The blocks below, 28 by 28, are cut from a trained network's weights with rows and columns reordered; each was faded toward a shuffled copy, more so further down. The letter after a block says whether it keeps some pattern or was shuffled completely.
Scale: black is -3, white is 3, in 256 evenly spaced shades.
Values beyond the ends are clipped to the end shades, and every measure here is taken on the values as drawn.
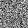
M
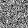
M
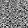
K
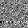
K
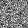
M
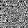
K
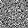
K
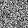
M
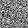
K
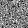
M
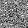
K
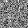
K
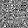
K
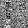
K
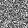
M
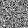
K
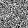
M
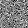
M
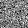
M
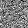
M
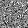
M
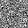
K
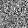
K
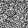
M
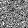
M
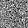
M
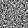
K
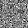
K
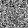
M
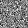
M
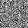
K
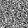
K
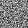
M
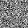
K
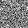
M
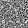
M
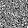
M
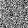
K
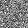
M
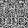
K
